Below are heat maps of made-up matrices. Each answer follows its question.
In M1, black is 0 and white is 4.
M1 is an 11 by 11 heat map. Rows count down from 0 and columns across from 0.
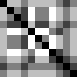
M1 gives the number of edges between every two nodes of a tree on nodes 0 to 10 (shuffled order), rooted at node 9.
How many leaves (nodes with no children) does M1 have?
8
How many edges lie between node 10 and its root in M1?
1
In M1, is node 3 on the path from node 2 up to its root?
yes
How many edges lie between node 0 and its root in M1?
1
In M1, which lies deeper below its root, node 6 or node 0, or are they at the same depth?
node 6
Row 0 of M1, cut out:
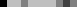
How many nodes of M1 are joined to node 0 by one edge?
1
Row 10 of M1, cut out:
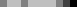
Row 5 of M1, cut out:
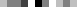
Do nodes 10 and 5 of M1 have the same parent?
no
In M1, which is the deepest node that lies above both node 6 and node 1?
3
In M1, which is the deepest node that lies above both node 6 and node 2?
3
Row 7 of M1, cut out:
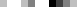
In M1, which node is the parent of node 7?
8
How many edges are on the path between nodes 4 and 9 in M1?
2
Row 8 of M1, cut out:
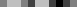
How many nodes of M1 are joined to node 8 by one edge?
3
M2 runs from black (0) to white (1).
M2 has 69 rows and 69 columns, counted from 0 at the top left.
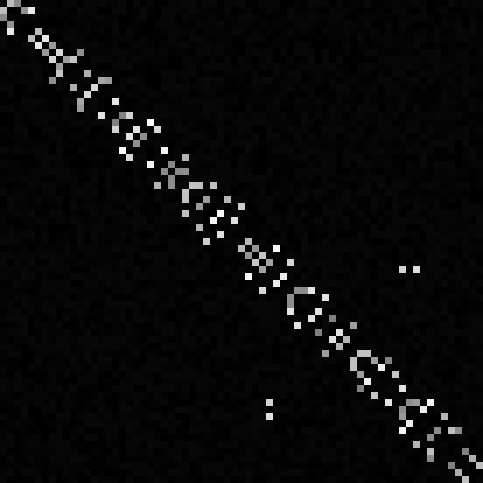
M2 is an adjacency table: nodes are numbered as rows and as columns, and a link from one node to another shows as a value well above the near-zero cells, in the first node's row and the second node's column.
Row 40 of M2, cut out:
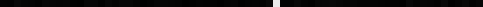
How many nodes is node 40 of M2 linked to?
1
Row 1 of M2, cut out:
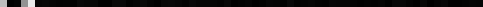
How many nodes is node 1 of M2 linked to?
3
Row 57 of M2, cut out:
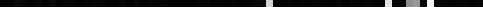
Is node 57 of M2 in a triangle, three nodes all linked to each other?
yes
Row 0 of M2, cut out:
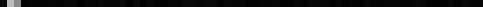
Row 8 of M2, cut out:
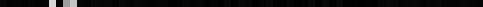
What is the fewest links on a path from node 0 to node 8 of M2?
6
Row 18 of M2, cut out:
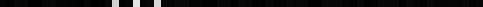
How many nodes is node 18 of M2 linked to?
3
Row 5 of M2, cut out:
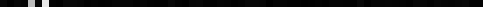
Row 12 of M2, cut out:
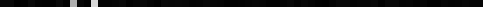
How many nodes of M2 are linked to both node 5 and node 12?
0
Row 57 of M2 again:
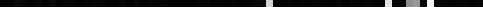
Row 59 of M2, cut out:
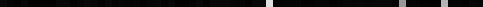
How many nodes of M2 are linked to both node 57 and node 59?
1
